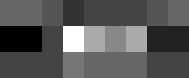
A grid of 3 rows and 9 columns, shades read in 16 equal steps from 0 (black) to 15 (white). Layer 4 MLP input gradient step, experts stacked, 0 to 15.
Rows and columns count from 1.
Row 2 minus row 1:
-6 -6 -1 12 6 4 6 -3 -4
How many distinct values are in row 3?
3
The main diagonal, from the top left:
6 0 4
